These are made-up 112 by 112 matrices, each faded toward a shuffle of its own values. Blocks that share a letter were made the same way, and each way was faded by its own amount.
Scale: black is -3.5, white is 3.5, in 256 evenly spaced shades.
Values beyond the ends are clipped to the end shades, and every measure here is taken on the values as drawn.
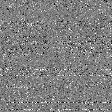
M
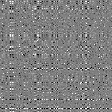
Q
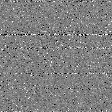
M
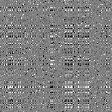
Q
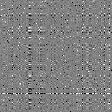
Q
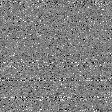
M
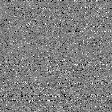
M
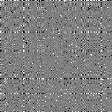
Q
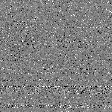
M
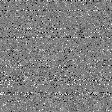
M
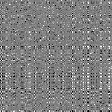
Q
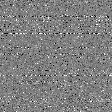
M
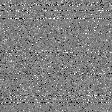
M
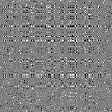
Q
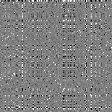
Q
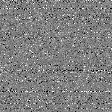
M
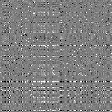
Q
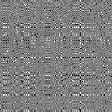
Q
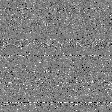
M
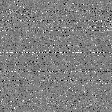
M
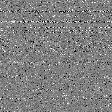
M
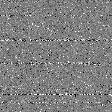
M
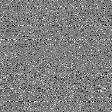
M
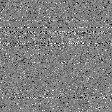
M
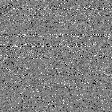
M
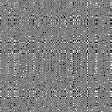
Q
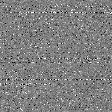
M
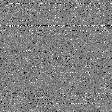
M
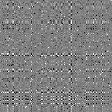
Q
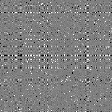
Q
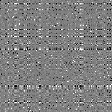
Q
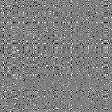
Q
